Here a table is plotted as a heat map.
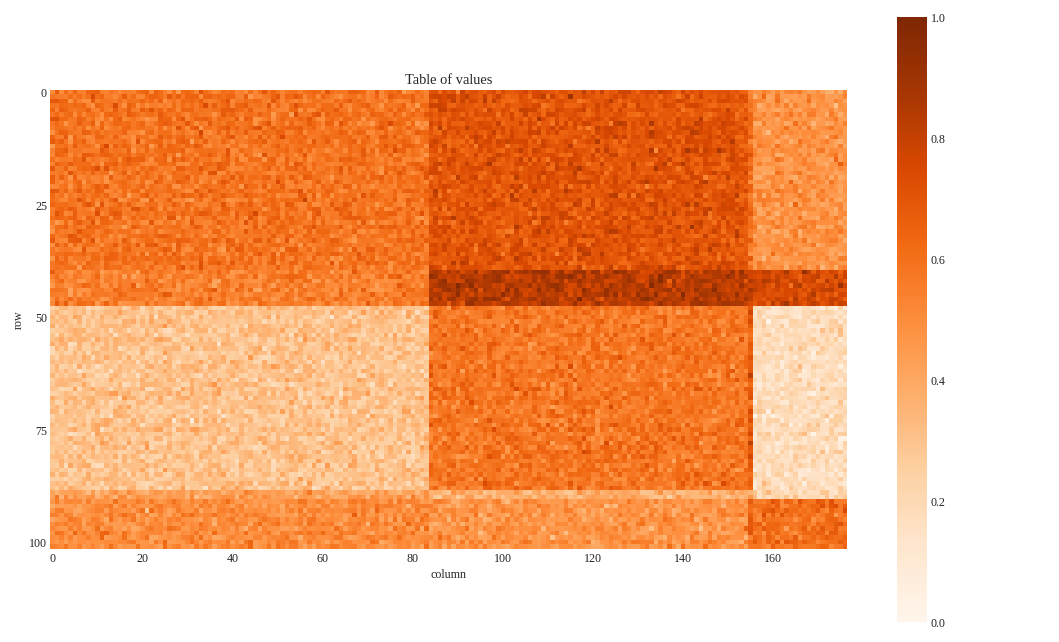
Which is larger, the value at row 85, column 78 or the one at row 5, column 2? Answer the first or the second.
the second
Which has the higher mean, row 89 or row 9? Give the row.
9
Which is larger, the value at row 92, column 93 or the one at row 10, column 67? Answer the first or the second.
the second
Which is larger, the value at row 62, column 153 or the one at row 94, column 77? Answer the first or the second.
the first
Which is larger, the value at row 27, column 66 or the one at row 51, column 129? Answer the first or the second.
the first
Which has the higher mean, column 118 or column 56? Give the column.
118
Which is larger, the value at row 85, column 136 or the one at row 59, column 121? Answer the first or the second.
the second
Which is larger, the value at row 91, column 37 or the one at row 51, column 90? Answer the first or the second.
the second
